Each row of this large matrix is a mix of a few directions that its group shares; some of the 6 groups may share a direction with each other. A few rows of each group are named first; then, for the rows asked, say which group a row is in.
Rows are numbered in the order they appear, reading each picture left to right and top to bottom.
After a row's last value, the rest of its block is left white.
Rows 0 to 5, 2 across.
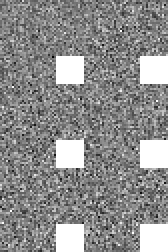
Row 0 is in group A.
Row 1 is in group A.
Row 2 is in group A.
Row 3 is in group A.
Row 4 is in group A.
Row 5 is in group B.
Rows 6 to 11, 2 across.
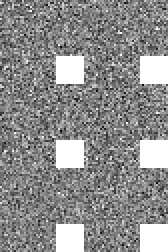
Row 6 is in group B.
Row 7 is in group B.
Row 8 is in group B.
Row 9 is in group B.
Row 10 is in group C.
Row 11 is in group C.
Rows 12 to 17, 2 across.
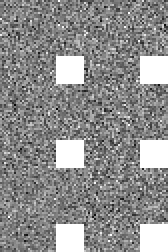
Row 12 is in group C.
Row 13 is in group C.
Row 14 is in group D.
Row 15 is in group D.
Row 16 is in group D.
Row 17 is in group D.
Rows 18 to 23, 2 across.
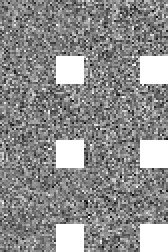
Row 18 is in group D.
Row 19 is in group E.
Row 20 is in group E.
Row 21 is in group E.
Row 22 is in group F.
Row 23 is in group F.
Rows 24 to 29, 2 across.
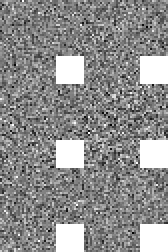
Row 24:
C
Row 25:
C
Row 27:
F
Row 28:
D
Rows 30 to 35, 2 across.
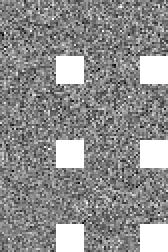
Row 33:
C
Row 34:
A
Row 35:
F
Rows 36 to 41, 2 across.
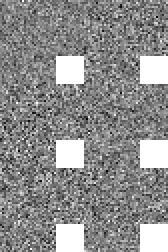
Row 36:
C
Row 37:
A
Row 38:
D
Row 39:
F
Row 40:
E
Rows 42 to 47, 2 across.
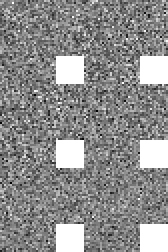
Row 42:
A
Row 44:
A
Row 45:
C
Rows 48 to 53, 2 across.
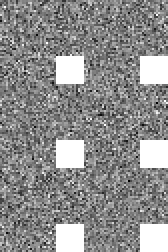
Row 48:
A
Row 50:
A
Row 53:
C
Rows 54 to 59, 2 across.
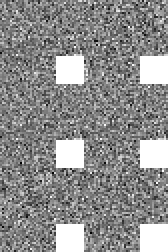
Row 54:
F
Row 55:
E
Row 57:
F
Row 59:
C
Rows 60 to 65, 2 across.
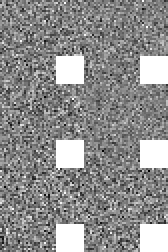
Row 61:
C
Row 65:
F
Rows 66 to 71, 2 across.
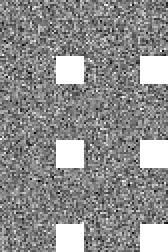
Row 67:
B
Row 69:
B
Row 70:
C
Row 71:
A
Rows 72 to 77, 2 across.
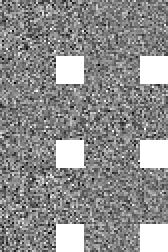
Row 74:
A
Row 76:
E
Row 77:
D
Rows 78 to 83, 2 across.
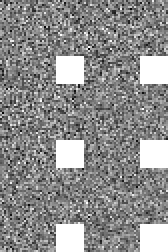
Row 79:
F
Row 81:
C
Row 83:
F
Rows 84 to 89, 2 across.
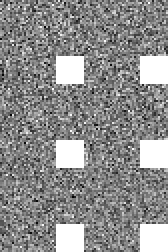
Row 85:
F
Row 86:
E
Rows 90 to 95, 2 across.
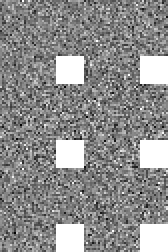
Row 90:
C
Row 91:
C
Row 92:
F
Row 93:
D
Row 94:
C
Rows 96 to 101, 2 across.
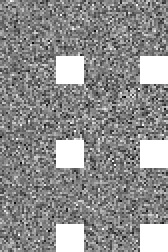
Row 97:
E
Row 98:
F
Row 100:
D
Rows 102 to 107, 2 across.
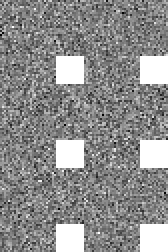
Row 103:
B
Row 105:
A
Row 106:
E
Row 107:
C
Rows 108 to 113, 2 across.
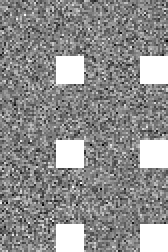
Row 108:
D
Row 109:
B
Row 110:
D
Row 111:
B
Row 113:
B
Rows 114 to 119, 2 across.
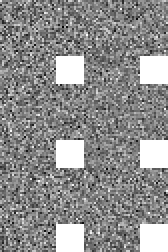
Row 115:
F
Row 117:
C
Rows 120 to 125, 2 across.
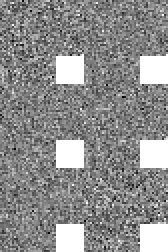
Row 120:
A
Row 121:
A
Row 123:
E
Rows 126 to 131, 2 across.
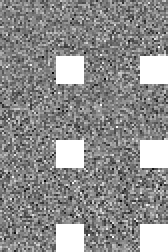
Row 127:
F
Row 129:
B
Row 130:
E
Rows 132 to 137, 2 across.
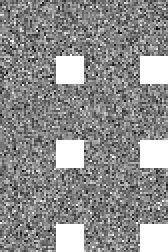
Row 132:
A
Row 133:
B
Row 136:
D
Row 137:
D
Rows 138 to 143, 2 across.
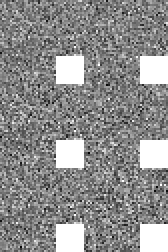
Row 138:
F
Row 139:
E
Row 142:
F
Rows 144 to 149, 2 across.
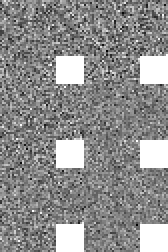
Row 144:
E
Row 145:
A
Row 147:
A
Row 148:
B
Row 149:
A
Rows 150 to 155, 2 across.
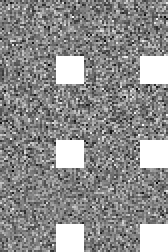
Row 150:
C
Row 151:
B
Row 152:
A
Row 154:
A
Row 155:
C
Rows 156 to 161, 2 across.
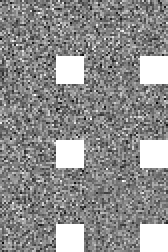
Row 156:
C
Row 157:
D
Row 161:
E
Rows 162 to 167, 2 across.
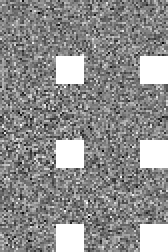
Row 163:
D
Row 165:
D
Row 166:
A
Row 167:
F
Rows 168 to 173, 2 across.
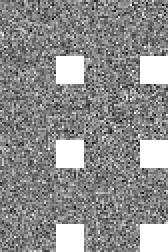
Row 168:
F
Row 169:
B
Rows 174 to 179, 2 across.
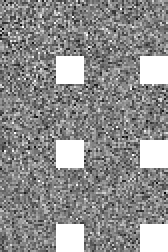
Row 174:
C
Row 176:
B
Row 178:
B
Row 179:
E
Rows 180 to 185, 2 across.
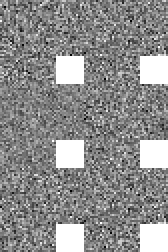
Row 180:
A
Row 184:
A
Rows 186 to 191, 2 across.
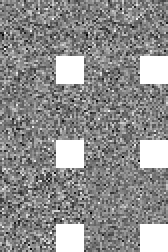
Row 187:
F
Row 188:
B
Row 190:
E
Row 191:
D
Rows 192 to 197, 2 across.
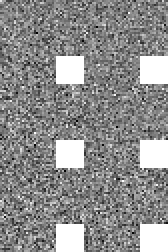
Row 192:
B
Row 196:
F
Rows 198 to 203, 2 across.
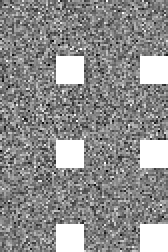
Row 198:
B
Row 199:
B
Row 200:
B
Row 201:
F
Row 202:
E
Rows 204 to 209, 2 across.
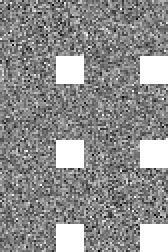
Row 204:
E
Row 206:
D
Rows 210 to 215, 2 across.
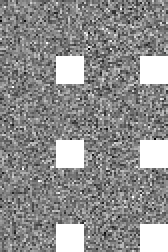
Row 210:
A
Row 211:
F
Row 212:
A
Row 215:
D
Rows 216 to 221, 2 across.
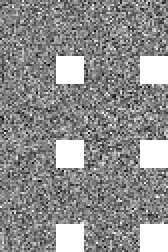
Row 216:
B
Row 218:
F
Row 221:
B
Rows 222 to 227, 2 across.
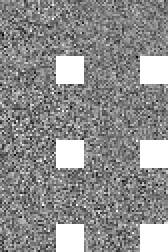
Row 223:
A
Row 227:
C
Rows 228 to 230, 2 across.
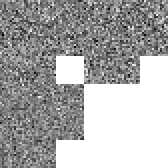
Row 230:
E
